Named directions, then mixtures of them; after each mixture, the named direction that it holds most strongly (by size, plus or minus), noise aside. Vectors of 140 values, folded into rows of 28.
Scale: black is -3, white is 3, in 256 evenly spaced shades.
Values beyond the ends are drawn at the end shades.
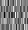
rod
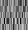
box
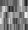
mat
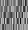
box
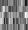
mat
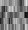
mat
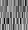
box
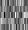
rod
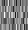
rod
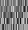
box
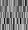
box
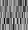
box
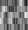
mat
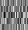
rod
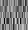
box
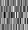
rod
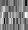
mat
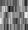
mat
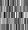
rod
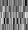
box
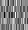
rod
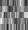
mat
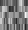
mat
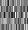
rod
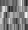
mat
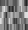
mat
